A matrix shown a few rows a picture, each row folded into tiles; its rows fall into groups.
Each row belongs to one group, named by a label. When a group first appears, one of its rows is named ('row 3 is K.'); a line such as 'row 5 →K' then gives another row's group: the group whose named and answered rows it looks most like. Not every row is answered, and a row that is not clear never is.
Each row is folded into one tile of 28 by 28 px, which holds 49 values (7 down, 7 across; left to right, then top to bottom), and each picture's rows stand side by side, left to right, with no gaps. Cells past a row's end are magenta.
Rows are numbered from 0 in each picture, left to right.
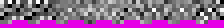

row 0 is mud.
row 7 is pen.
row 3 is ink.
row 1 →mud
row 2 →pen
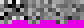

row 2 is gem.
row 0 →mud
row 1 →ink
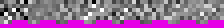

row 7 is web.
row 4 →pen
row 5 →ink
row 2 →ink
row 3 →web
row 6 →web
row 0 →pen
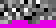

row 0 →pen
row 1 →mud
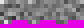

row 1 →gem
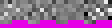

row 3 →pen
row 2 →gem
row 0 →web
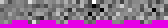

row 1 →gem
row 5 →ink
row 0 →gem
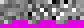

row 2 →web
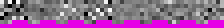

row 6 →gem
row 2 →web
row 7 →ink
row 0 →mud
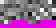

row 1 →pen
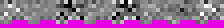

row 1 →web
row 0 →web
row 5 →web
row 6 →ink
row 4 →mud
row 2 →mud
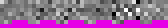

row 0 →gem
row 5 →web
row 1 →ink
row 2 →ink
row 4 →pen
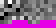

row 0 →mud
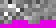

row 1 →web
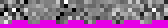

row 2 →mud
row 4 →ink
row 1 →web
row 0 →pen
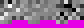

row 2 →mud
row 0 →web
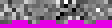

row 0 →ink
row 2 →mud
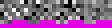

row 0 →pen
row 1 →mud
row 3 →ink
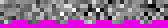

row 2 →web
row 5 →mud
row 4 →web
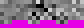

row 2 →ink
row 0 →gem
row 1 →mud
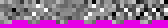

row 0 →ink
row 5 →pen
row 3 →web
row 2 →gem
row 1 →web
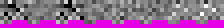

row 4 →ink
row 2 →mud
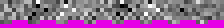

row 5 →web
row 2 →web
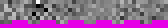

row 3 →web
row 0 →ink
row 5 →gem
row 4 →ink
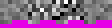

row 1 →pen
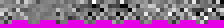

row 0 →ink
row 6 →ink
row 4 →mud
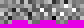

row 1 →pen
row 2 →web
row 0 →ink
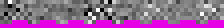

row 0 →mud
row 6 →gem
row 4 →gem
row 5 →web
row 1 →gem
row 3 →pen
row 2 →ink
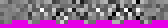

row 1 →pen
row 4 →pen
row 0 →gem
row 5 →gem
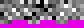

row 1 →mud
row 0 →pen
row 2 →web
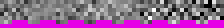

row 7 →mud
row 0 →pen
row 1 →web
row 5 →pen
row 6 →pen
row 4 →web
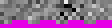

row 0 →gem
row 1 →web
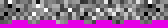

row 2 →pen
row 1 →web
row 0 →mud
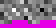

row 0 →pen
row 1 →ink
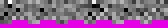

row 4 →ink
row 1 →ink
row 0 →mud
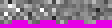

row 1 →pen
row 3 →ink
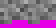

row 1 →gem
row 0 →gem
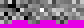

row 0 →mud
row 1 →pen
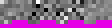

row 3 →web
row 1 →mud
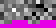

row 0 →pen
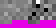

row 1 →mud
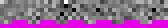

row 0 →gem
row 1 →ink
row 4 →gem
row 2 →mud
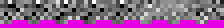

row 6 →web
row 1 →mud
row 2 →mud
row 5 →web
